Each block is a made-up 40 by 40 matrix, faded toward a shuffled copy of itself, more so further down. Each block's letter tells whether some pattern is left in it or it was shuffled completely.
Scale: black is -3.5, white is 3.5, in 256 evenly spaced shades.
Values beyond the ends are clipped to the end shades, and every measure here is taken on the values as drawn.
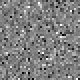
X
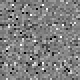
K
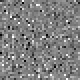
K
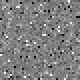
X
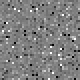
X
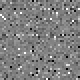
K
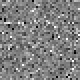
K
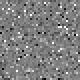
X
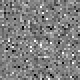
X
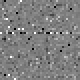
K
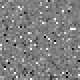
X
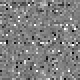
K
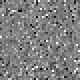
X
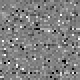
K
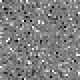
X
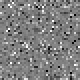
K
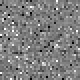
X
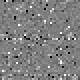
K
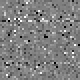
K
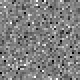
X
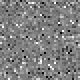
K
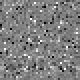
K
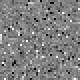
X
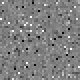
X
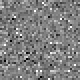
K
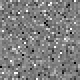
X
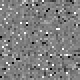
K
